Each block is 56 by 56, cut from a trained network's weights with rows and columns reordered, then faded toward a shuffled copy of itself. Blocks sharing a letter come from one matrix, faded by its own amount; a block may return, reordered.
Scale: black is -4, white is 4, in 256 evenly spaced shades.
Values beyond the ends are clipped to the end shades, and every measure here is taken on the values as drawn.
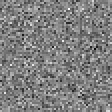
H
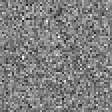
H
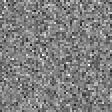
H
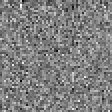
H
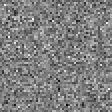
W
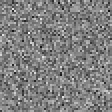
H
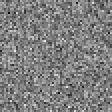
H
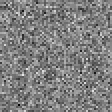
H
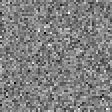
H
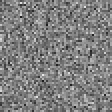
H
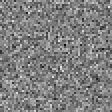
H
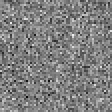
W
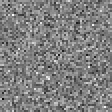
H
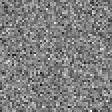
H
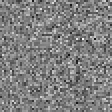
W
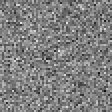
H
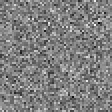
W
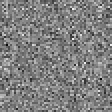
W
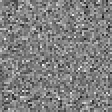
H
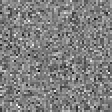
W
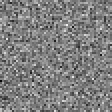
H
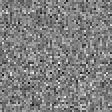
W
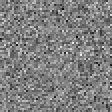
H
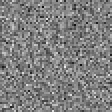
H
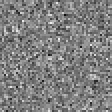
W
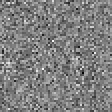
W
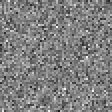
H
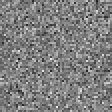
W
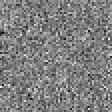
W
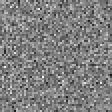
H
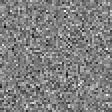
H
